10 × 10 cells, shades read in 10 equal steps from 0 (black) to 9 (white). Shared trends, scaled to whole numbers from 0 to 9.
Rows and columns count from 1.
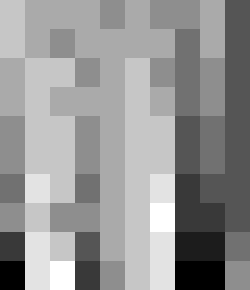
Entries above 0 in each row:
10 10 10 10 10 10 10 10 10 7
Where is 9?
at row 8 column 7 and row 10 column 3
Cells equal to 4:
8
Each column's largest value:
7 8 9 6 6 7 9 5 6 5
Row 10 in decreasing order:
9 8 8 7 5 5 2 0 0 0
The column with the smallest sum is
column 8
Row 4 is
6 7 6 6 6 7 6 4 5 3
